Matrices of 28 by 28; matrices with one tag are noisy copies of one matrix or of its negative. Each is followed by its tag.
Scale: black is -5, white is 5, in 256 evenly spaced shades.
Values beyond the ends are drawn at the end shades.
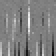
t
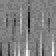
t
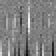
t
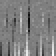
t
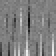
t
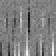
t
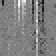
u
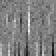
t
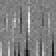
t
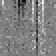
u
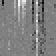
u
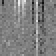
u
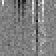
u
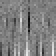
t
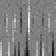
t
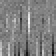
t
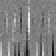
t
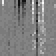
u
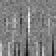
t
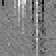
u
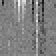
u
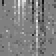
u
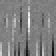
t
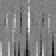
t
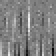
t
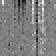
u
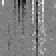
u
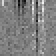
u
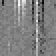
u
